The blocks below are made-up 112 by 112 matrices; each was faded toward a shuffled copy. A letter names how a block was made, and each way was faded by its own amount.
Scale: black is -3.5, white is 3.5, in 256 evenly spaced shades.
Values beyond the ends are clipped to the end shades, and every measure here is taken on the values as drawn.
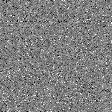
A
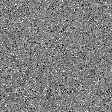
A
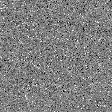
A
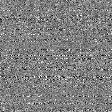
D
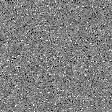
A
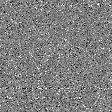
A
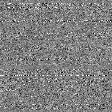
D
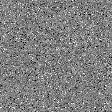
A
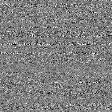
D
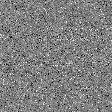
A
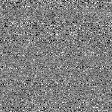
D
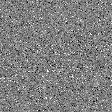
A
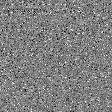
A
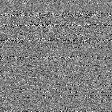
D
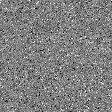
A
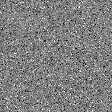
A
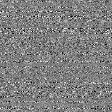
D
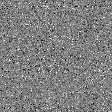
A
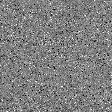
A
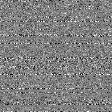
D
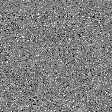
A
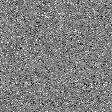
A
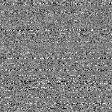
D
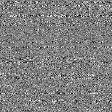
D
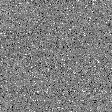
A
